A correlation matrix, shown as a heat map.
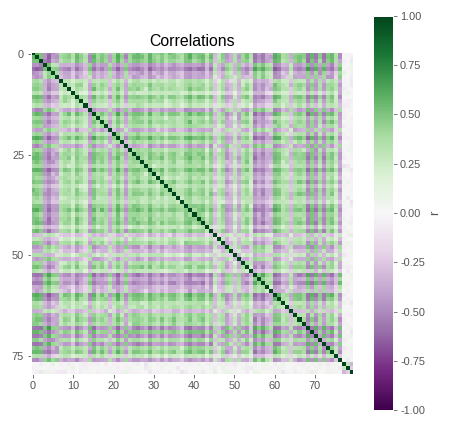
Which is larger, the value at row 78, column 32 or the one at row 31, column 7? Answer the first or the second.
the second
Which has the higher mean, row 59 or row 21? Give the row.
21
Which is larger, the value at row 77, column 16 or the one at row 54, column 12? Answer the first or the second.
the second
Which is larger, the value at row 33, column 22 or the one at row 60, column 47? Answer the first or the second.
the second
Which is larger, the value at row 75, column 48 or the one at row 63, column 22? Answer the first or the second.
the second
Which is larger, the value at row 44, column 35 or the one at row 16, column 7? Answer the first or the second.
the first
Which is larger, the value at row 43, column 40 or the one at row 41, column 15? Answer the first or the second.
the second
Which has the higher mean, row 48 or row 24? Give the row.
24
